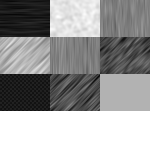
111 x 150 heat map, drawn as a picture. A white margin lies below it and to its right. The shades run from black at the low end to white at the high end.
The table splits into 3 rows of 3 panels. Panel 1,1: very low, streaked across, faint in contrast. Panel 1,2: very high, blotchy, faint in contrast. Panel 1,3: middling, streaked downward, faint in contrast. Panel 2,1: high, slanting up to the right. Panel 2,2: middling, streaked downward, faint in contrast. Panel 2,3: low, slanting up to the right. Panel 3,1: very low, checkered, faint in contrast. Panel 3,2: low, slanting up to the right. Panel 3,3: high, flat.
